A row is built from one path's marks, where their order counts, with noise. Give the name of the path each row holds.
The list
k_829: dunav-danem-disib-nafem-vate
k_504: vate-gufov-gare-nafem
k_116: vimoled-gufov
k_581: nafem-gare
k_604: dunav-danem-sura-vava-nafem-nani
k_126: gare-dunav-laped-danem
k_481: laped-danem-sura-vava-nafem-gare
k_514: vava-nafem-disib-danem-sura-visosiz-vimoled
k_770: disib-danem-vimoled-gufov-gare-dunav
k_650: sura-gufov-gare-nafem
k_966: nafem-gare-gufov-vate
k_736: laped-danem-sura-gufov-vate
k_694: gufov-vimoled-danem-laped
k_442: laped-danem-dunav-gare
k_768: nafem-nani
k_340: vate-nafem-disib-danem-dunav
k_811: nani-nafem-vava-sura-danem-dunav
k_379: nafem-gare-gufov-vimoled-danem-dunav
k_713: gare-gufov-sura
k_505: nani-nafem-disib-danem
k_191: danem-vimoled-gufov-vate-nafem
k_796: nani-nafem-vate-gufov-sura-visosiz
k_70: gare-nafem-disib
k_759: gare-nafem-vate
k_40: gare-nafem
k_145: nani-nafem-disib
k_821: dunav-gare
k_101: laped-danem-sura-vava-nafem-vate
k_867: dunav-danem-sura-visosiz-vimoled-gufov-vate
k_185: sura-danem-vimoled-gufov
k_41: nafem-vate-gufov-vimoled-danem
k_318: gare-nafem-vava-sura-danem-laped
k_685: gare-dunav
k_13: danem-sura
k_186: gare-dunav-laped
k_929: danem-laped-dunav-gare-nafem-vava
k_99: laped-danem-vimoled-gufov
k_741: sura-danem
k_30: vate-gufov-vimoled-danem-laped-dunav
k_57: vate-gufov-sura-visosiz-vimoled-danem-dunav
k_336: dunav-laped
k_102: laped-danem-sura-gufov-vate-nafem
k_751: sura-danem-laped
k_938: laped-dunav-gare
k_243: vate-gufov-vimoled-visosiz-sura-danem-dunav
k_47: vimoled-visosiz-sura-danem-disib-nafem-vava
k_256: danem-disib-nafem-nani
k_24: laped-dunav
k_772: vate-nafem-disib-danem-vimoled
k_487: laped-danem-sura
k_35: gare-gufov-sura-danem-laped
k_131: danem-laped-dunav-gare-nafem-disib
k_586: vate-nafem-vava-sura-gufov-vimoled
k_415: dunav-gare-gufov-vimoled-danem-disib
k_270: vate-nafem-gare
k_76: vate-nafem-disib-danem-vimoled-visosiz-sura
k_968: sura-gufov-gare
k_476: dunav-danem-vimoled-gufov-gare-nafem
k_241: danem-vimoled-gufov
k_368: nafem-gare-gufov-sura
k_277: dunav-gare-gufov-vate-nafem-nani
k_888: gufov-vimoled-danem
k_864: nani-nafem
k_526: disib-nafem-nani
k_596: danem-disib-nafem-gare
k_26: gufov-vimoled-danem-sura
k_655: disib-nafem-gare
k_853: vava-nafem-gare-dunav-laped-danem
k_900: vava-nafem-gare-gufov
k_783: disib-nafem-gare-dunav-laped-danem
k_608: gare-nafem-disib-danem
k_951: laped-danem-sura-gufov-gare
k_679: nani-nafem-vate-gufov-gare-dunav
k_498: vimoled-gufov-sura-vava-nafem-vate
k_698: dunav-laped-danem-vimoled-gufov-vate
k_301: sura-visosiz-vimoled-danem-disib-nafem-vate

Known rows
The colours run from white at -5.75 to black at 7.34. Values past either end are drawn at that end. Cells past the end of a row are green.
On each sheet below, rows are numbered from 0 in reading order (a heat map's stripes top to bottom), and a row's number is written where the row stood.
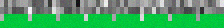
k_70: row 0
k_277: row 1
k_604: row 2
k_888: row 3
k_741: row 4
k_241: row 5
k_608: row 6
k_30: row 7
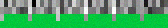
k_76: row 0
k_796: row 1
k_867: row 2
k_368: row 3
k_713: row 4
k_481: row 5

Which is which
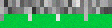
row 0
k_581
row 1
k_698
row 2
k_41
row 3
k_26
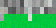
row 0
k_864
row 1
k_185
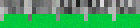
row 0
k_768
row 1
k_938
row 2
k_929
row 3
k_759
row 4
k_476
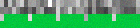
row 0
k_514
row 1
k_415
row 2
k_116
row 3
k_131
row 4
k_256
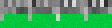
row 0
k_13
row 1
k_655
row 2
k_191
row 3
k_498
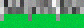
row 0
k_650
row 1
k_24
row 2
k_951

